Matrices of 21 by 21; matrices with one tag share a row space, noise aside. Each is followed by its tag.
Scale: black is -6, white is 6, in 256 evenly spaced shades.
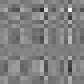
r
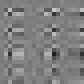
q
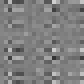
q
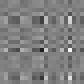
r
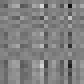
r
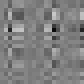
q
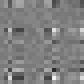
q
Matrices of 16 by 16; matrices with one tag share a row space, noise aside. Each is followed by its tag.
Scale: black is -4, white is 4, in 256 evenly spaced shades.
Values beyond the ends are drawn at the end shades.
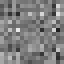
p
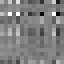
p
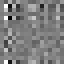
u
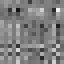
p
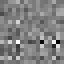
p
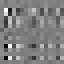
u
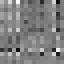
p
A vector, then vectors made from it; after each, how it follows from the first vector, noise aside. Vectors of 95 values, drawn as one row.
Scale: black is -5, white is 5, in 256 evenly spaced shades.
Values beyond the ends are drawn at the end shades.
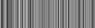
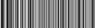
scaled up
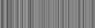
shrunk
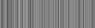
shrunk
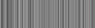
shrunk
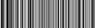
scaled up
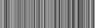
wrapped around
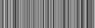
wrapped around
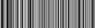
scaled up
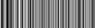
scaled up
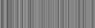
shrunk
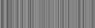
shrunk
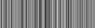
wrapped around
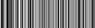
scaled up
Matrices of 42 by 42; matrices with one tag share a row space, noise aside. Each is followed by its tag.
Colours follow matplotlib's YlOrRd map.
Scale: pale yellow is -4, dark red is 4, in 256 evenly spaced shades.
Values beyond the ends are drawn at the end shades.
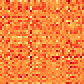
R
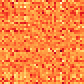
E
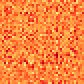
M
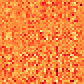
M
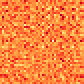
E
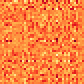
M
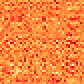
R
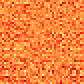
E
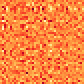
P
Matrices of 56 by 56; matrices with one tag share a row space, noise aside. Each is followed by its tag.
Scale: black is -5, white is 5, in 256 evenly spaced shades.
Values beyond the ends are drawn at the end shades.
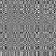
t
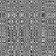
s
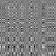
s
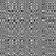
s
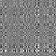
t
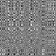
s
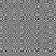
t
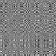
t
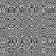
s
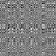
s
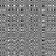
s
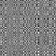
t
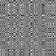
s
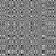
s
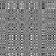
s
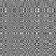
t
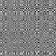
t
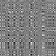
s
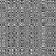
s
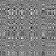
s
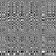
s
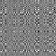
t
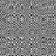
s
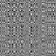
s
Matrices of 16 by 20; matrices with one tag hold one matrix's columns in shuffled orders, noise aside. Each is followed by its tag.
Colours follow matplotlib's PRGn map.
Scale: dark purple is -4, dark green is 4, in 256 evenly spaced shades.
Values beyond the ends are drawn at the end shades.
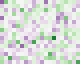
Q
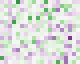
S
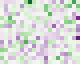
S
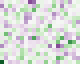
Q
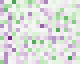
S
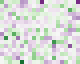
Q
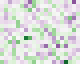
Q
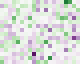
S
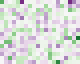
Q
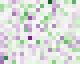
S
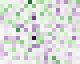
S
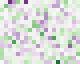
Q
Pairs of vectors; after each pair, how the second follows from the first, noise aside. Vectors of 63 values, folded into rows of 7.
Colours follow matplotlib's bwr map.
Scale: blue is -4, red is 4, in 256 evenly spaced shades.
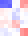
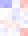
shrunk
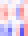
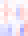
shrunk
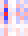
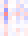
shrunk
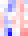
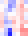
copied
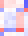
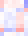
shrunk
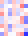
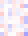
shrunk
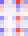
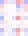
shrunk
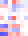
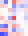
copied
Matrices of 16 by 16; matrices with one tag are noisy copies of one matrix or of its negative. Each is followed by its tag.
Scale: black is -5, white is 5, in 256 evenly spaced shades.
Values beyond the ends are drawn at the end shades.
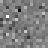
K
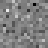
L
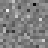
L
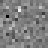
K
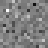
L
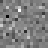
K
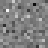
L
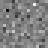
L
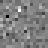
K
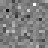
L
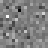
K
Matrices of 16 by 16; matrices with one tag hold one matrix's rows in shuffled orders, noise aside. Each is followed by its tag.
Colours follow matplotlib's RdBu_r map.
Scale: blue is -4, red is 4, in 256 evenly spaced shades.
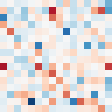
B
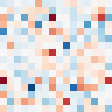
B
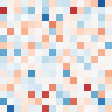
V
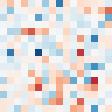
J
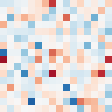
B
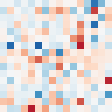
J
